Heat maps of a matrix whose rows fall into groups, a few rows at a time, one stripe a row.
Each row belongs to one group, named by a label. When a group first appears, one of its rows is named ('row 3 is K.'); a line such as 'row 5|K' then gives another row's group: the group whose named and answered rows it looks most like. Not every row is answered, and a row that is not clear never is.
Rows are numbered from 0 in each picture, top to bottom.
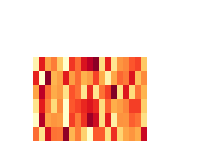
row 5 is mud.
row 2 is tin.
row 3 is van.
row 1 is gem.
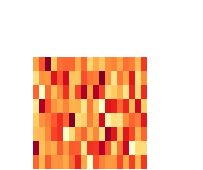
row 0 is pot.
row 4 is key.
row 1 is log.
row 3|tin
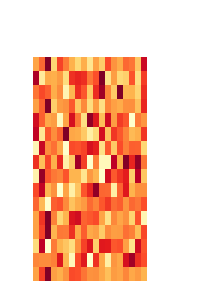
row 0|pot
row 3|pot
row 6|van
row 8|tin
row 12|pot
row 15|pot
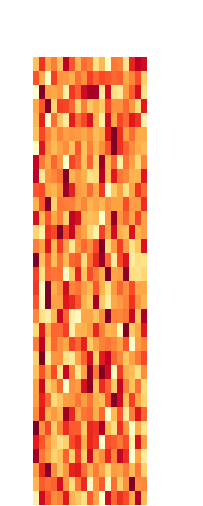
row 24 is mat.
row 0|key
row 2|van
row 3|pot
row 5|mat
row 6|mat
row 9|key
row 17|gem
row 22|log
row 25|key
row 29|pot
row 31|tin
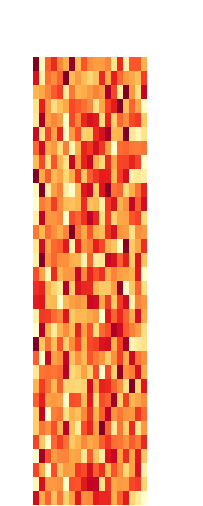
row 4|van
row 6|log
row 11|van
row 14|tin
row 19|mat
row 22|tin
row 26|log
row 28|tin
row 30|van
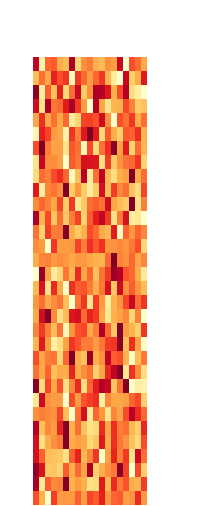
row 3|gem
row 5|van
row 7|van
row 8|log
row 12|mud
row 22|mat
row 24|van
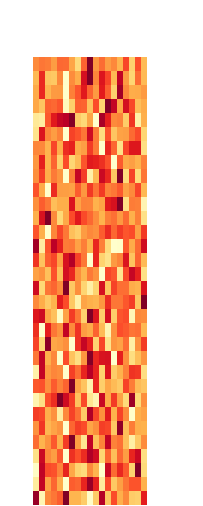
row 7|log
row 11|pot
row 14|gem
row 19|gem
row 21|log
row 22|van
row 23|gem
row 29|tin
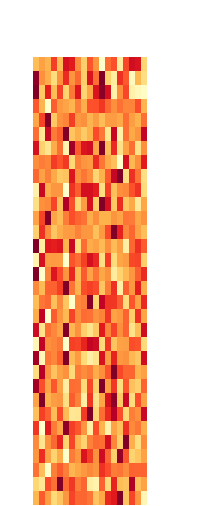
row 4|pot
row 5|mud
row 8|mat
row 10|log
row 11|pot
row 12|mat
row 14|van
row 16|mud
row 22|mat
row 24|tin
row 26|gem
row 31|mat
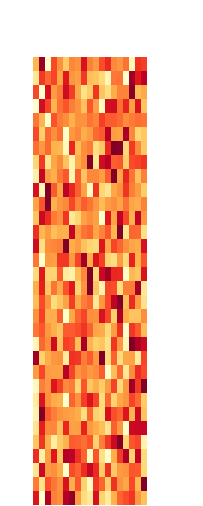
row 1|key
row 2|gem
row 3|tin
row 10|pot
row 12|mat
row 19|key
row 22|key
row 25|tin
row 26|key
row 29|van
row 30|mud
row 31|gem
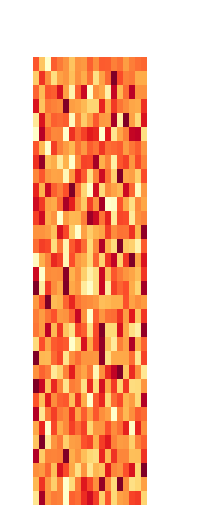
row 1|mat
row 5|van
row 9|gem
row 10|key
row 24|mud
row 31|van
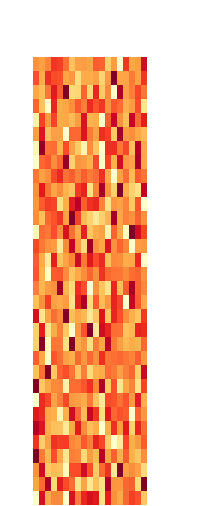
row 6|tin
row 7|tin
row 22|pot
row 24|tin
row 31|van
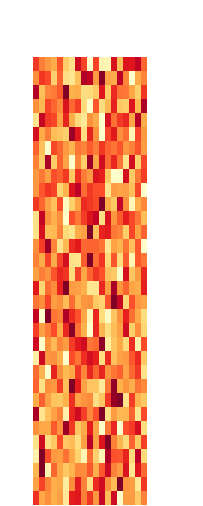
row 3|mud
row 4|tin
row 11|van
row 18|gem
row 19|gem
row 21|van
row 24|mat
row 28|tin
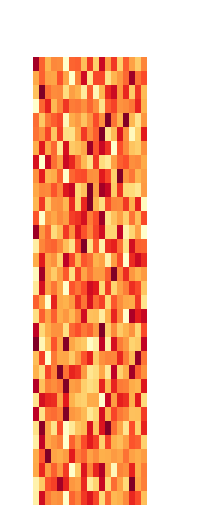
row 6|log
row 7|gem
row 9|log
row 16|van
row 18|key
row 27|van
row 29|log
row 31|van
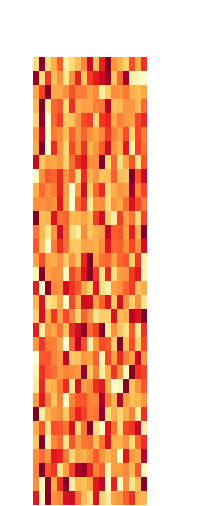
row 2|pot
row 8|key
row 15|van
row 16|gem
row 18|key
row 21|tin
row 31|gem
